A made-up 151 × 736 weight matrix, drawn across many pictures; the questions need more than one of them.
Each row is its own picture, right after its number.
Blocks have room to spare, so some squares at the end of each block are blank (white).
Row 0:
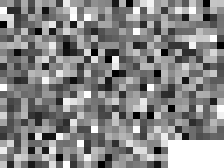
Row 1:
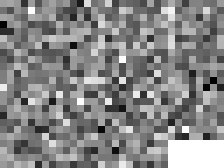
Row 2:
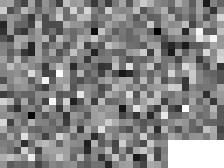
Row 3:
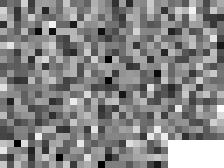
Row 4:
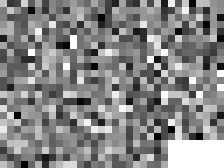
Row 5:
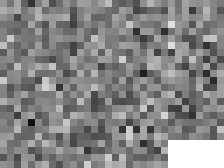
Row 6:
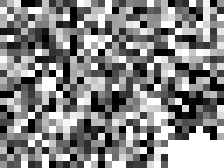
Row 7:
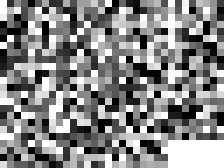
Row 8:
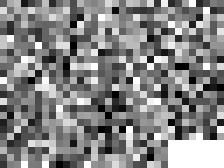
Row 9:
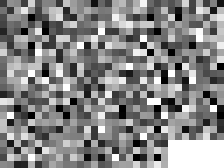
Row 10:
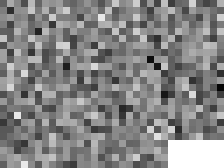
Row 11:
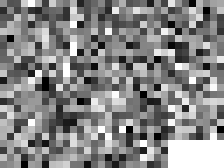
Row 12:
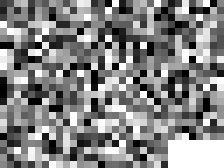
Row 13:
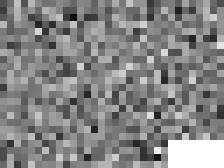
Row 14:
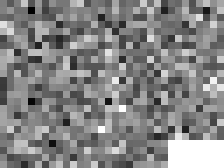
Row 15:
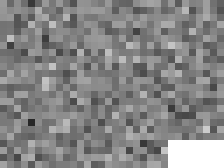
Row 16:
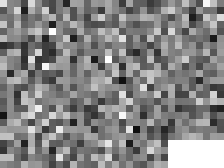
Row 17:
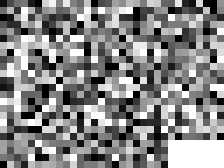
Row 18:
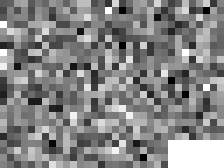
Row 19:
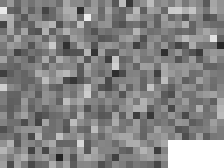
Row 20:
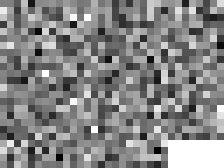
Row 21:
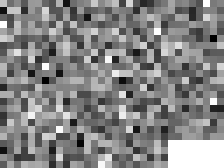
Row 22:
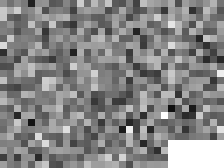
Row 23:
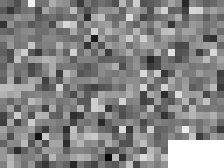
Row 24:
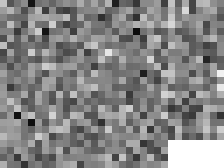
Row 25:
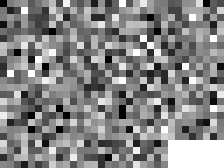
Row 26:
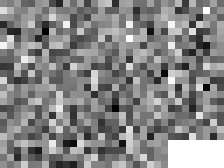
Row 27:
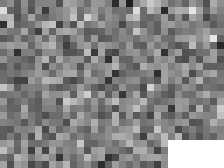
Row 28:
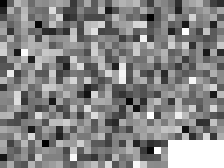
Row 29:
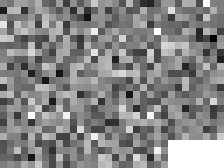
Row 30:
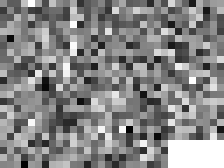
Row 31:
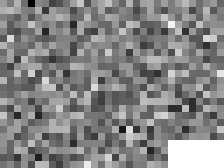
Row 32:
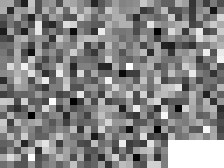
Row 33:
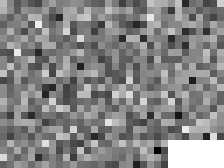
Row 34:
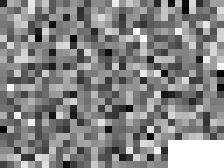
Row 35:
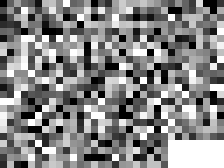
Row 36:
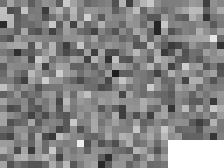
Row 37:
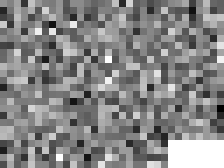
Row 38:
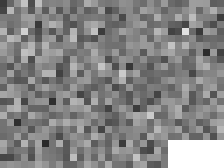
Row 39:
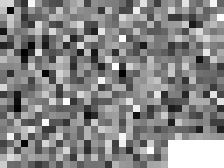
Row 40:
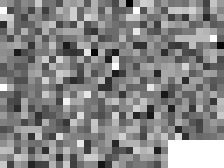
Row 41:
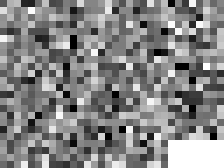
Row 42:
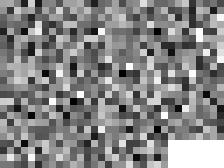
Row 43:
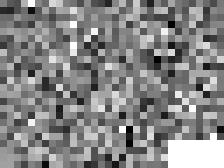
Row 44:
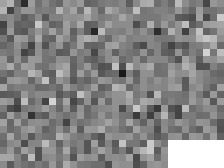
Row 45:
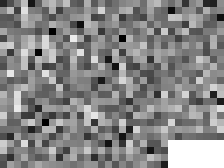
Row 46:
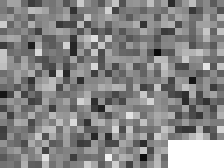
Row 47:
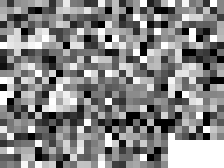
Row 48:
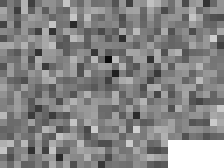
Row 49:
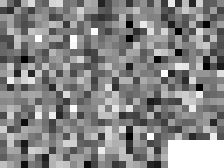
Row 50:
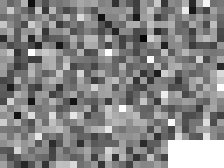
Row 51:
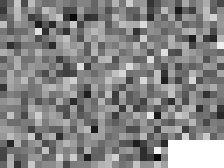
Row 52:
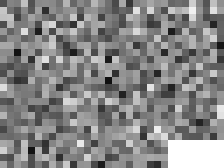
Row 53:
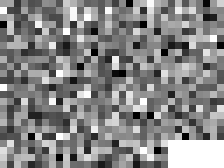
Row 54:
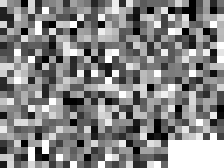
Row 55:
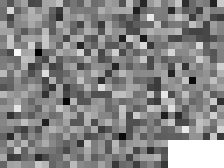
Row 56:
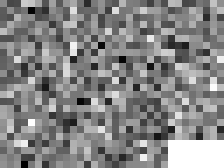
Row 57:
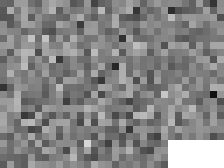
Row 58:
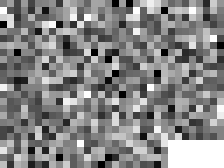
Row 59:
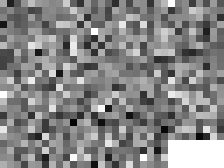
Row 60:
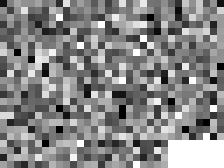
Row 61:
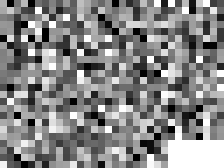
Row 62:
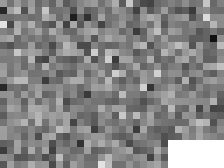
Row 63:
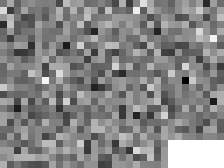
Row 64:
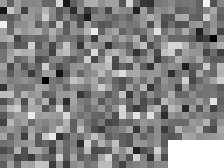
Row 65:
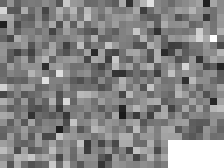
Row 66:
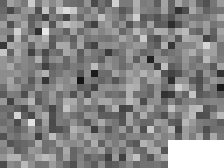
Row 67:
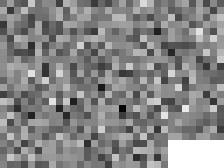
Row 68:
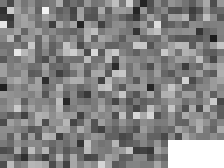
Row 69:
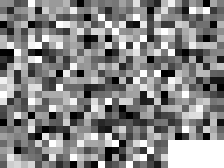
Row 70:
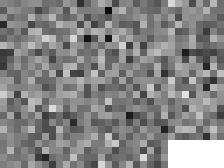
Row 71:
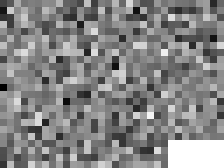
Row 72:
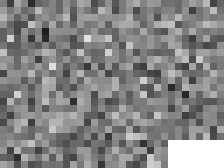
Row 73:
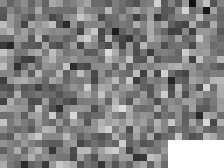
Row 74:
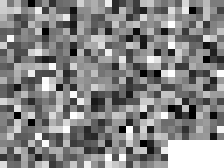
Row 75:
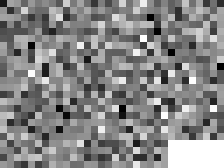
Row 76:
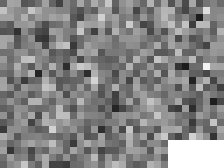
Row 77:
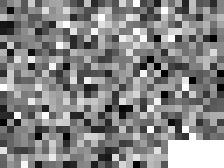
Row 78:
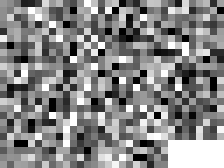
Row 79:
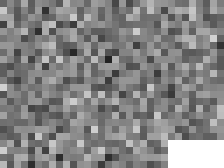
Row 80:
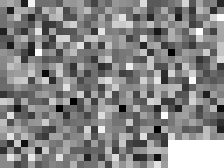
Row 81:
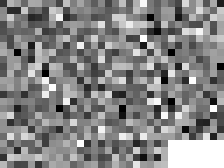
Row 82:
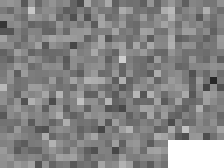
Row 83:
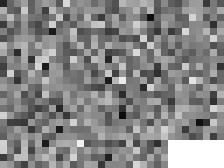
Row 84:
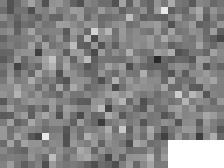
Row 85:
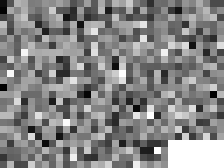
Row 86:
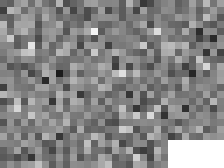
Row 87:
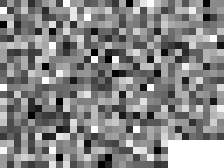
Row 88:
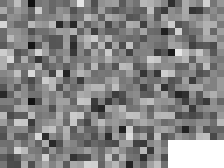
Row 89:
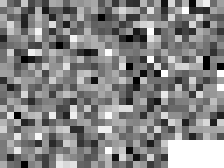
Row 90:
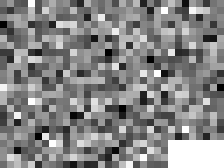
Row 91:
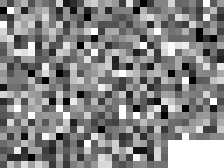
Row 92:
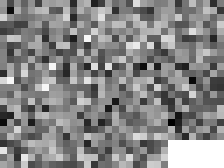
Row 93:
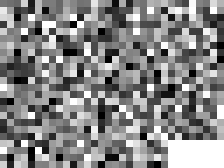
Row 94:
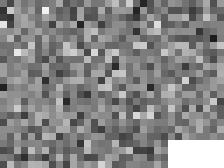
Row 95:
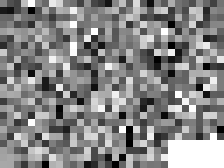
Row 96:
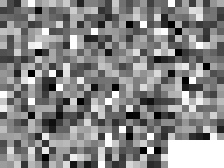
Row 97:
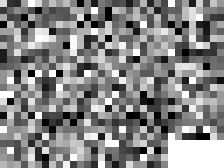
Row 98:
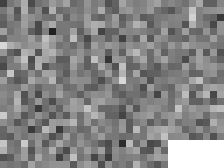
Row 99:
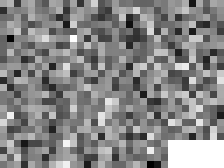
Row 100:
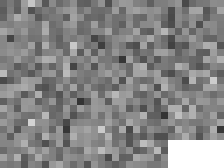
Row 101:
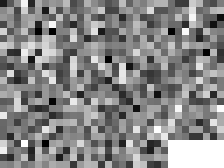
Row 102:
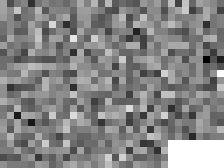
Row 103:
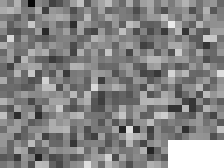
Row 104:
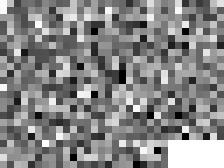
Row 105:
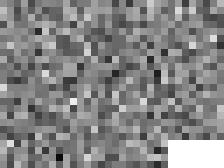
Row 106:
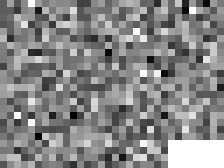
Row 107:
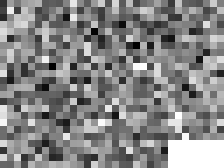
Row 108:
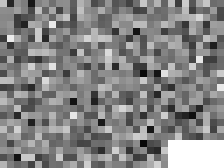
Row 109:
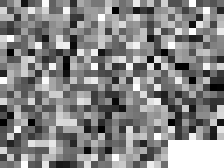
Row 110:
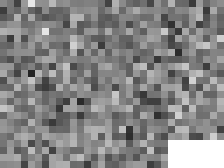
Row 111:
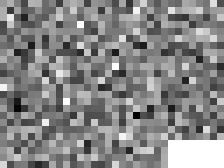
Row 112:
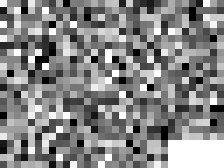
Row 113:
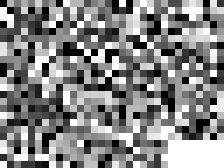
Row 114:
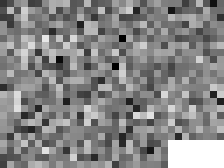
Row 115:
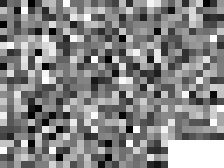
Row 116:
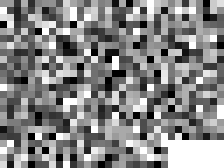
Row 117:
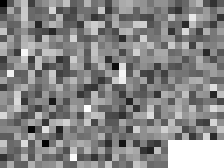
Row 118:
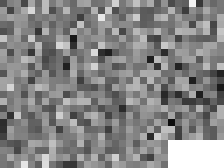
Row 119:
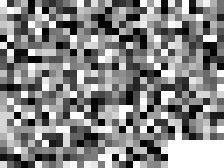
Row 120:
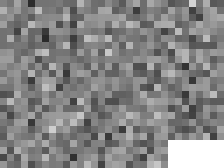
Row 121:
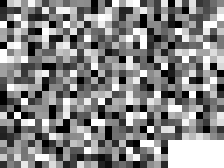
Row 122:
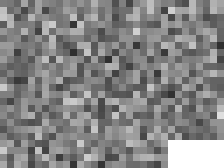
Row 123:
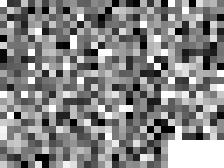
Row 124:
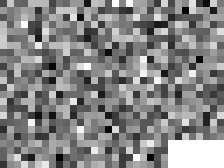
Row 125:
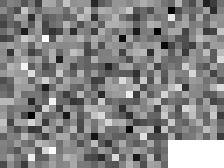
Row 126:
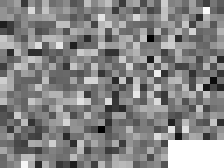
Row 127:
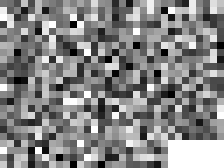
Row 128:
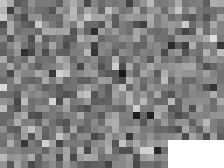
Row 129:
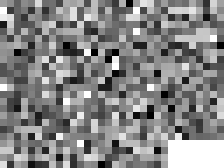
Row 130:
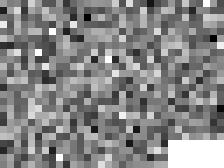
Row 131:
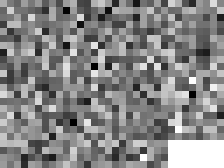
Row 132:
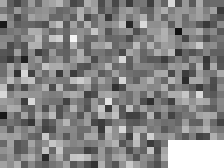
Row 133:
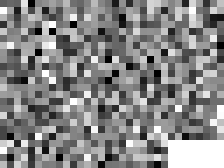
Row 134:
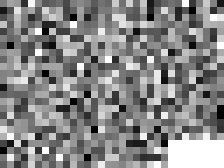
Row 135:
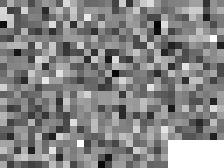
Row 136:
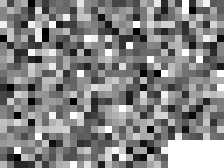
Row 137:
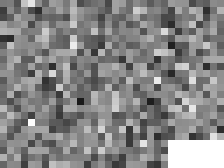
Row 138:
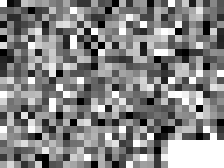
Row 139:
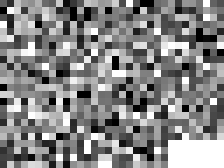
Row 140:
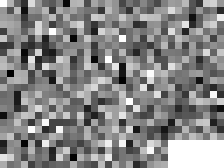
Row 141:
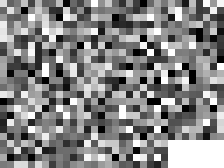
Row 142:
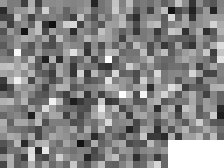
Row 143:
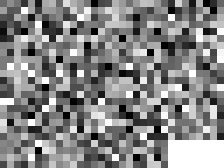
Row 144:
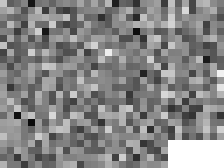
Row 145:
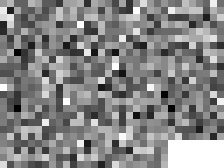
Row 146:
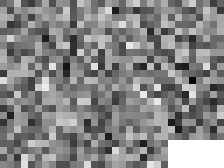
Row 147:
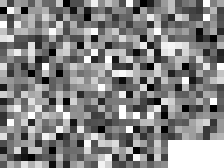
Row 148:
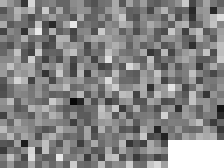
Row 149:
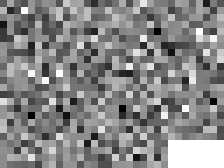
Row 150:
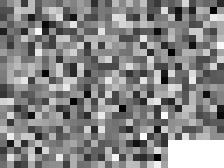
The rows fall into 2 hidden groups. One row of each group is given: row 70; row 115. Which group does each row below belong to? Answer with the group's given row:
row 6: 70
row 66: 70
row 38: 115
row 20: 115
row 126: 70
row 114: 115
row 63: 115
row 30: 70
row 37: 115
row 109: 70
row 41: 70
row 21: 115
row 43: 70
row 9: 115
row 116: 115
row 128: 115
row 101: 115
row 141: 115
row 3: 115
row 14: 70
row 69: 70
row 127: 115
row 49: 70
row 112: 115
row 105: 115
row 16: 115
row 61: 70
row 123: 70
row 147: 115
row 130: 115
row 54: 115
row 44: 115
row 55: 115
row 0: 115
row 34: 70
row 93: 115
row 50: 70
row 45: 115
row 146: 70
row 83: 115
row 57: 115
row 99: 70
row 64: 115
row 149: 115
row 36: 115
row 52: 115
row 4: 70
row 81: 115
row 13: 115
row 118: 70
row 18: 70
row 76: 70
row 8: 70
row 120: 70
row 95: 70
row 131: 70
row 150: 115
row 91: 115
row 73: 70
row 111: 115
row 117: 115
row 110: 70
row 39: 115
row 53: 115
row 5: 70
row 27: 115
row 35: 115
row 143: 115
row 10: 70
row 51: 115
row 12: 70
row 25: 115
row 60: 115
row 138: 70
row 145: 115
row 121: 70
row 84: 70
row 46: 70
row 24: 70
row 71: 115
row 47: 70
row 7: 70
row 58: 115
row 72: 70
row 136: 70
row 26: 70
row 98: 115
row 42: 115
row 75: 115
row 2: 115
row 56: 70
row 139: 115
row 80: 115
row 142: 115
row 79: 115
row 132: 70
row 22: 70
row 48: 115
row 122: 115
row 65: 115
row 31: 70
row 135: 115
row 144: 70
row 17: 115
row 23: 70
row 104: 115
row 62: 115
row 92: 70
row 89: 70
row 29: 115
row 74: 70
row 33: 115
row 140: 115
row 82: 70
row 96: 70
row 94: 115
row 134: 115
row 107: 70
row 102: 70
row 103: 70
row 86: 115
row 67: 115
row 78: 70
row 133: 115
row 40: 115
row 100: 70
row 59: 70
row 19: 115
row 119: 70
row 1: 70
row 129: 115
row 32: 115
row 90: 70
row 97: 70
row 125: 115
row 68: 115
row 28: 115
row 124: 70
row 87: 115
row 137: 70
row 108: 70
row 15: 70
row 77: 70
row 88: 70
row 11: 70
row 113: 115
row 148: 115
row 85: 115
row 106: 70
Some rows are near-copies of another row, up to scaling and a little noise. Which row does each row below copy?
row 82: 1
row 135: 36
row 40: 129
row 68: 94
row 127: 122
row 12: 18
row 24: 144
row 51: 13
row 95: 43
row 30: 11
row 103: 31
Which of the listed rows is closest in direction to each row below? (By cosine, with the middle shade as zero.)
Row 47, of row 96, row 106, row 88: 96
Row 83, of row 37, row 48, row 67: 48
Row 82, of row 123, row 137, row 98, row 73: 98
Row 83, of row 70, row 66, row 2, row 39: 2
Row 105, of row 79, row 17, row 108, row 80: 79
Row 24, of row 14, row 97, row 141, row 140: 14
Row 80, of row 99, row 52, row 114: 99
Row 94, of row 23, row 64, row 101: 64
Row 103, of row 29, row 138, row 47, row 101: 47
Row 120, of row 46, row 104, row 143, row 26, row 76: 46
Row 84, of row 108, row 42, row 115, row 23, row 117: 23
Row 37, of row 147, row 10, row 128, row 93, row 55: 147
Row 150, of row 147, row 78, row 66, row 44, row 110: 44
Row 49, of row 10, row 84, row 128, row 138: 138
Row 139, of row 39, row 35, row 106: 106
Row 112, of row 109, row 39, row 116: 39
